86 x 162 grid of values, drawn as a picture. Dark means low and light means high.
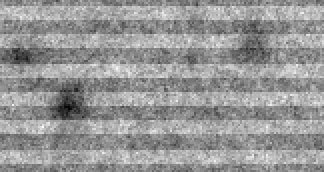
Stripes running across repeat 6 times from top to bottom. No overall slope runs across the table. There are three dips. On average the colour sits 60% of the way up the scale.
